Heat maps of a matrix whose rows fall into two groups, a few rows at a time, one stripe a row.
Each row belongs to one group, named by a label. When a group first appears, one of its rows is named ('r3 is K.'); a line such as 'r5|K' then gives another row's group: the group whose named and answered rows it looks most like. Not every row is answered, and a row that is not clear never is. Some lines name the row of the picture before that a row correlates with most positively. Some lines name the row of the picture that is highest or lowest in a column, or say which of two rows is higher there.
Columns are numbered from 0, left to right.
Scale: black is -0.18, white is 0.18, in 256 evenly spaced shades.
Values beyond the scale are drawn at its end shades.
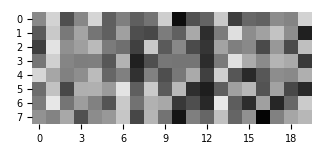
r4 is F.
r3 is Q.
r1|Q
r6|F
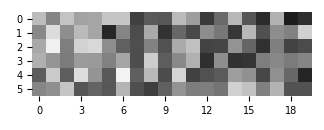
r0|Q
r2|Q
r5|Q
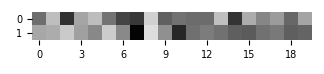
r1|F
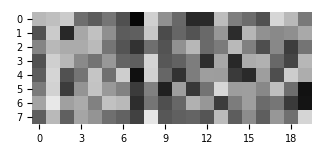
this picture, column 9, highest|0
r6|Q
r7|F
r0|F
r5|Q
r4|F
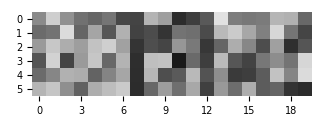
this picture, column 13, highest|0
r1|Q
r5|Q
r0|F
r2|Q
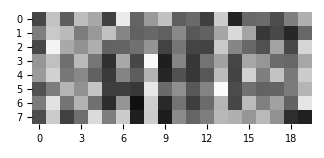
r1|Q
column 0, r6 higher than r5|Yes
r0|F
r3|F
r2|F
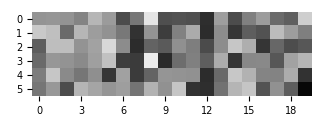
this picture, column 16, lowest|2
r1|F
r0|F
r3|F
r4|Q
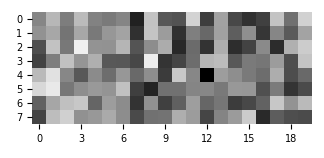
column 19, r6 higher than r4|Yes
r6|F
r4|Q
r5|Q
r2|F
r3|F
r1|F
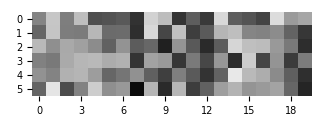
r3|F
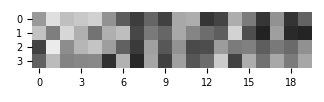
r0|Q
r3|F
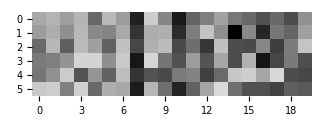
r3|F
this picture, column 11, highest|3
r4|Q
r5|F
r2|F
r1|F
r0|F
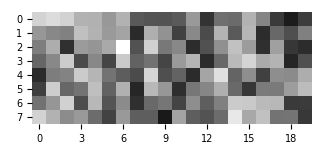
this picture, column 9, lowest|7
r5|F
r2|Q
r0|Q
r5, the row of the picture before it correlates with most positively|2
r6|Q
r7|Q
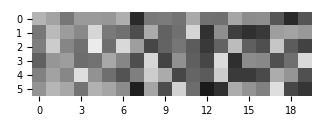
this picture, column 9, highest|4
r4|F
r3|F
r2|Q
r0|Q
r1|F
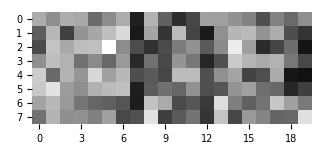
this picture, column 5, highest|2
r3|Q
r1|Q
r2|Q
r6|F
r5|Q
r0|F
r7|F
